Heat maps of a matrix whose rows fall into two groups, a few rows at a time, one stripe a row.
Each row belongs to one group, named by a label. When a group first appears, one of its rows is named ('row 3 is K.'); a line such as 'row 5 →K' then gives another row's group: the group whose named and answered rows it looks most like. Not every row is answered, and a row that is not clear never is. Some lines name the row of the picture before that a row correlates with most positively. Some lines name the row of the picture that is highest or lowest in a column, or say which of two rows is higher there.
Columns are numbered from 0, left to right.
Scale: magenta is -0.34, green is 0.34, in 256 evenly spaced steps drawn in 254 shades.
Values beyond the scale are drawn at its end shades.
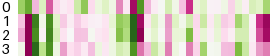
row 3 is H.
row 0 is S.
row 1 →H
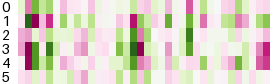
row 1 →S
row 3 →H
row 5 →H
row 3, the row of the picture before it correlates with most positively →2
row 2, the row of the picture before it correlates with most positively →2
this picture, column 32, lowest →1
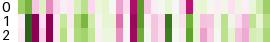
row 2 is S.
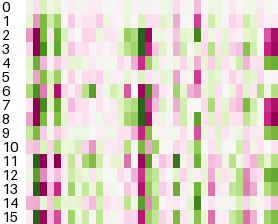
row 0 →H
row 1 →H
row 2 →H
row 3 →H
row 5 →H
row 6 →S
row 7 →H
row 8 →H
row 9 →S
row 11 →S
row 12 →S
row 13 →S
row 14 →H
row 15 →S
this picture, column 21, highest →11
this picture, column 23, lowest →6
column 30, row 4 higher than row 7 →Yes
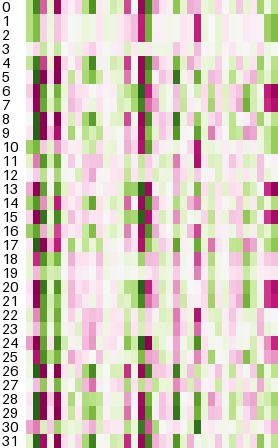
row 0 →S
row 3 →H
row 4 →S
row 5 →S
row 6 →H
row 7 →H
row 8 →S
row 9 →S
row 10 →S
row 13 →H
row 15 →H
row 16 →S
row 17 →S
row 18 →H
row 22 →H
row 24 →H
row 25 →H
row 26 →S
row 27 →H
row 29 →S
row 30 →H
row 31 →S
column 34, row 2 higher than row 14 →Yes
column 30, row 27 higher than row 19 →Yes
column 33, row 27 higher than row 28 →No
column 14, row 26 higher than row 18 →No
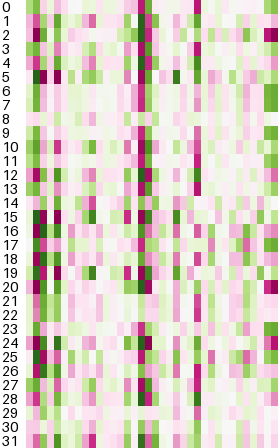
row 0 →S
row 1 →H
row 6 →S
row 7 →S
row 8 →H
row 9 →S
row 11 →S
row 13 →S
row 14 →H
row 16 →H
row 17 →S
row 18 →H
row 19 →S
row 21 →H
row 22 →H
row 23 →S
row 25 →S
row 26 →H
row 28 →H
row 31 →H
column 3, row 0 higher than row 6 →Yes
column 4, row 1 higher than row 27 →Yes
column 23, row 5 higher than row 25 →No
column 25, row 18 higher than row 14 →No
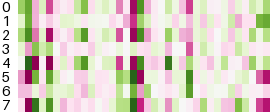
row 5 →H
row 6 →H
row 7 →H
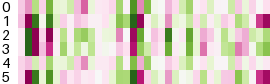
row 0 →H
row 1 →H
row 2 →S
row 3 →S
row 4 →H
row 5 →H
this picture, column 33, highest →2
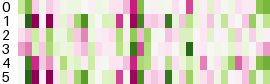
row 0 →S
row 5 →S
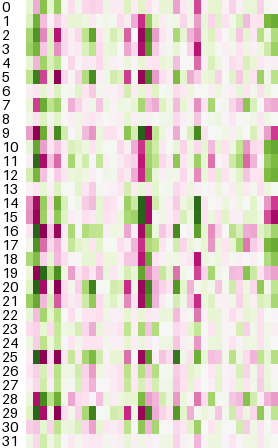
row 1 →S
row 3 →S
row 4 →H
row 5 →S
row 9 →H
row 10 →S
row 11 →S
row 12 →S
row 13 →H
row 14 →H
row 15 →H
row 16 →S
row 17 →S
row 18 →S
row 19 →H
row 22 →H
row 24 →H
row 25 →S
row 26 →H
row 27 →H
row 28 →H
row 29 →S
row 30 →H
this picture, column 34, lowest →15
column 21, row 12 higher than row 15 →Yes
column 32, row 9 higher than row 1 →Yes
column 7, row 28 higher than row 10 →No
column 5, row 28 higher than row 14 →No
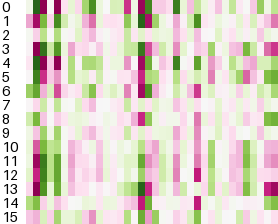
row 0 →S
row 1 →H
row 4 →S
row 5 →S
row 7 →H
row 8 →S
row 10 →H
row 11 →H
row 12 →H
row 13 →H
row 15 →H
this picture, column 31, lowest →5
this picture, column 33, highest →0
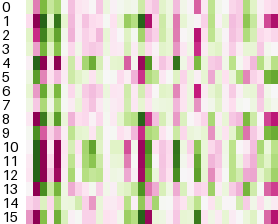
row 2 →H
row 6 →H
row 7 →H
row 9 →S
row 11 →S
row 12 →S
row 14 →H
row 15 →H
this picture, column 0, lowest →15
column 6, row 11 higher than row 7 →Yes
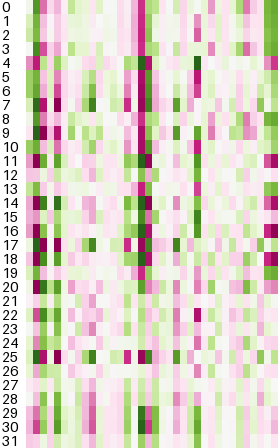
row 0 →S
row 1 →S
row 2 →S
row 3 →S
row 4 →H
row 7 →S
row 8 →S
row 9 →S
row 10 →S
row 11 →H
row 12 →H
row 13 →S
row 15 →H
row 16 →H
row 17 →S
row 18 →H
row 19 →S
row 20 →H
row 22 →H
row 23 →H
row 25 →S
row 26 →H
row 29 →H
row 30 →H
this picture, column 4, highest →14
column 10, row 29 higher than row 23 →Yes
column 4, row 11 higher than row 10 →Yes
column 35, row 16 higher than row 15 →No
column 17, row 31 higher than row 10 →No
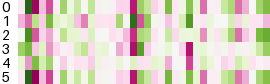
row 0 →S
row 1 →H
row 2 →S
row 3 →S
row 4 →H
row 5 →S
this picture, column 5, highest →1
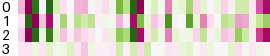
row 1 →S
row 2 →H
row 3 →H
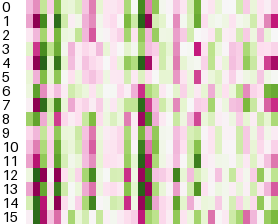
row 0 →H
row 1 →H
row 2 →H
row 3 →H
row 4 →H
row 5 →H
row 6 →S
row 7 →H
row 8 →S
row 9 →H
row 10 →H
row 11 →H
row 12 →S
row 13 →H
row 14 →S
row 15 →S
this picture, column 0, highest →8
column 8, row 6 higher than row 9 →Yes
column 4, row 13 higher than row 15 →Yes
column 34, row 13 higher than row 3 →No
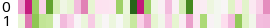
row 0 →H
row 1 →H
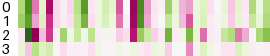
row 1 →S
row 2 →S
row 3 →H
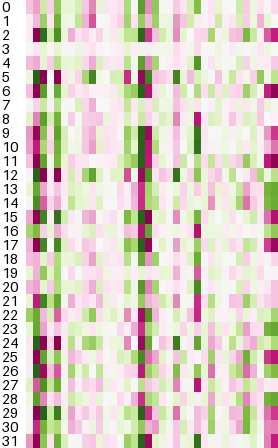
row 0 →H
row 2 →H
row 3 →H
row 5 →S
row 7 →H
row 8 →H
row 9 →H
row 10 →H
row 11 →H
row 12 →S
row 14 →S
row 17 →H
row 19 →H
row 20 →H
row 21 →H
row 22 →S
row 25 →H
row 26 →S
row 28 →S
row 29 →H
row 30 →H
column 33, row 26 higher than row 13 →Yes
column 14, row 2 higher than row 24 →Yes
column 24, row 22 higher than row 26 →No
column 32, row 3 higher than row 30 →No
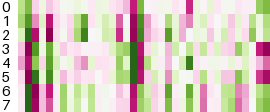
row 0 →S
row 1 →S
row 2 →S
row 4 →H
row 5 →H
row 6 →S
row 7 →S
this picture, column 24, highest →4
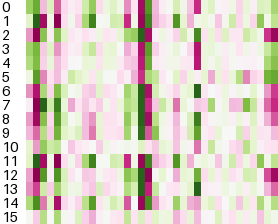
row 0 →S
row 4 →S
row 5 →S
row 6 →H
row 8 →H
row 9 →H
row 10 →H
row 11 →S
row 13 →H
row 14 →S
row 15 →H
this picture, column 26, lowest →5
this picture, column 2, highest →7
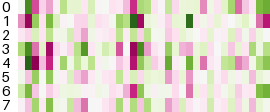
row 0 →S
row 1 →H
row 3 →S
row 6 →S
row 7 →H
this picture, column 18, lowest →3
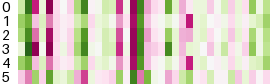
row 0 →S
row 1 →S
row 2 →S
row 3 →S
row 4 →S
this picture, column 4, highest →5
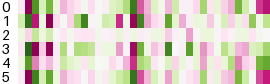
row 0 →H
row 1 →S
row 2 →H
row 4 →S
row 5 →H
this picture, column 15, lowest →4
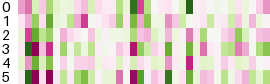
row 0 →H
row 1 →H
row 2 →H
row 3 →S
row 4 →H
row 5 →S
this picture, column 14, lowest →5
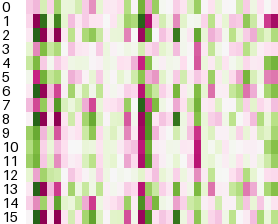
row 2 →S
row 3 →H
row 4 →S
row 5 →H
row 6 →S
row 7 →H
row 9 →S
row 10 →S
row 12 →H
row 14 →H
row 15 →S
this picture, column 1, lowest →1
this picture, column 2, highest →1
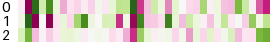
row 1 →S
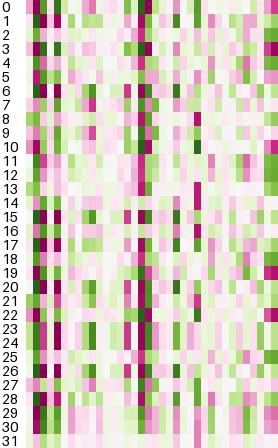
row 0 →H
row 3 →H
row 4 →S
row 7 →H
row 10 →H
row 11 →S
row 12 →S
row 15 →S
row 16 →H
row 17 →S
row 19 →H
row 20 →S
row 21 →S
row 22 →H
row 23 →S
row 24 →S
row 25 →S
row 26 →S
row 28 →S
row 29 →H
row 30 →H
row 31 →H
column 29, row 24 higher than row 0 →Yes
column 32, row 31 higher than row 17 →Yes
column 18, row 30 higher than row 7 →No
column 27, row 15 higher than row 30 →No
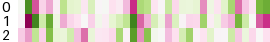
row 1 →H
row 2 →H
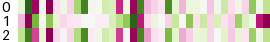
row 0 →S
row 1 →H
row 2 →S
